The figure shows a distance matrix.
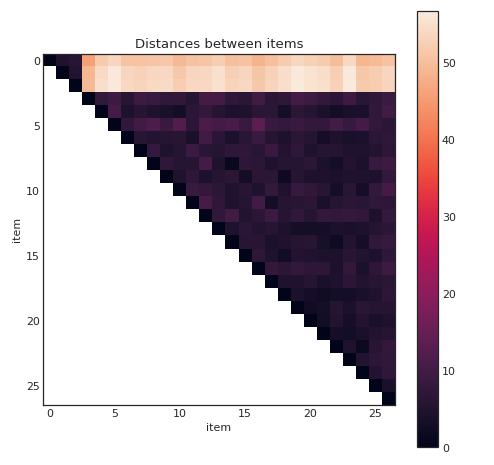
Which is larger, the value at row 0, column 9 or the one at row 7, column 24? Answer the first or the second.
the first
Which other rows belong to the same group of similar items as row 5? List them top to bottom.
3, 4, 6, 7, 8, 9, 10, 11, 12, 13, 14, 15, 16, 17, 18, 19, 20, 21, 22, 23, 24, 25, 26
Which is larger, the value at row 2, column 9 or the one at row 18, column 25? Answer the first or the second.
the first
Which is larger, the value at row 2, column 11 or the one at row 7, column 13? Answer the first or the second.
the first
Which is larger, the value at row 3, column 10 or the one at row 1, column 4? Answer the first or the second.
the second
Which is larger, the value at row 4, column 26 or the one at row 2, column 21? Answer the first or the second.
the second
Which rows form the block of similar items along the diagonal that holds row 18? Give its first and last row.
3 to 26
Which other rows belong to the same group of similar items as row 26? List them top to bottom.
3, 4, 5, 6, 7, 8, 9, 10, 11, 12, 13, 14, 15, 16, 17, 18, 19, 20, 21, 22, 23, 24, 25
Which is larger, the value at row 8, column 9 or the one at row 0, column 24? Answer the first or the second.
the second
